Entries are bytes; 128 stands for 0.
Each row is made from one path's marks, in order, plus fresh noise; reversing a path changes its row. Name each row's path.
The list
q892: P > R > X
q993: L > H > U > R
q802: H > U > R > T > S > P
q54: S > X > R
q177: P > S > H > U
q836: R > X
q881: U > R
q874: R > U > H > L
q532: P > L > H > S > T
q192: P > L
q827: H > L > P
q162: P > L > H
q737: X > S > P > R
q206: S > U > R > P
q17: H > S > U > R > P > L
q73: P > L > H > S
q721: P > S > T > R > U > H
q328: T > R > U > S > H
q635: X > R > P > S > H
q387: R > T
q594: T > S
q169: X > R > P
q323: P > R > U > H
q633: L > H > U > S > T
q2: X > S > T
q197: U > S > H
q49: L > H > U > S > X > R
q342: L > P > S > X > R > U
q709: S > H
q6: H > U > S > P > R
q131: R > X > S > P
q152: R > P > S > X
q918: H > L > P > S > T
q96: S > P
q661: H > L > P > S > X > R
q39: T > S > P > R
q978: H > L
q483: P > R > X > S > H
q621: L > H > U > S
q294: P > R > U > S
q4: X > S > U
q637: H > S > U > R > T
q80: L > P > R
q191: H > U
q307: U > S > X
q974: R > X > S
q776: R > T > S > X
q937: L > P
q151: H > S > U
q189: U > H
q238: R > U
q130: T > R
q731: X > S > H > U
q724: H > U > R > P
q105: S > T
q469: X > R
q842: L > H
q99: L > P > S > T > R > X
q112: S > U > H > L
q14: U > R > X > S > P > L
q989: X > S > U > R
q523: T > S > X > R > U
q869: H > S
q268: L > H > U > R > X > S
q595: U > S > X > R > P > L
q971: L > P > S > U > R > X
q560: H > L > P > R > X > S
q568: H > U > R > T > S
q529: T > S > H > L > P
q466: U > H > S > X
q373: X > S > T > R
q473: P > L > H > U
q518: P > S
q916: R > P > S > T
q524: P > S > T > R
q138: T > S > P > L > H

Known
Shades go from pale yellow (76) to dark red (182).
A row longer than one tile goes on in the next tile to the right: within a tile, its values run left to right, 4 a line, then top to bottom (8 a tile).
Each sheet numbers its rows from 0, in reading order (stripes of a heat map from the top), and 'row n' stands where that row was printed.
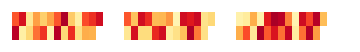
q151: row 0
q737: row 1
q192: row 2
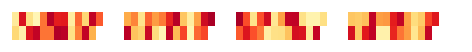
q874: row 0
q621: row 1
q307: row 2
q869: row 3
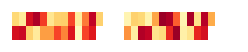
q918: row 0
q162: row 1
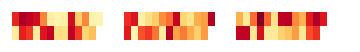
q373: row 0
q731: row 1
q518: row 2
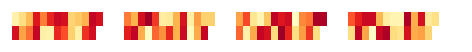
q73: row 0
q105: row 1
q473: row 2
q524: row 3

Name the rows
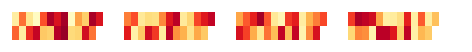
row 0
q112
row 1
q177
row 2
q633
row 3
q637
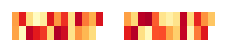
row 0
q323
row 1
q916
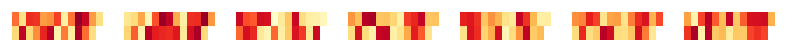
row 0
q169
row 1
q17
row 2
q776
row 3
q39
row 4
q661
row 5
q6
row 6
q131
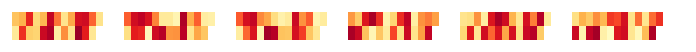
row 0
q80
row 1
q387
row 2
q130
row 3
q594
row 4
q595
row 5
q709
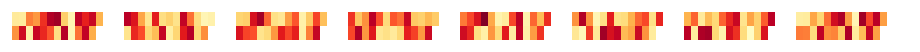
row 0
q937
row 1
q971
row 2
q532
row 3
q560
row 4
q568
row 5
q993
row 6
q197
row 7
q827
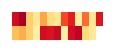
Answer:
q523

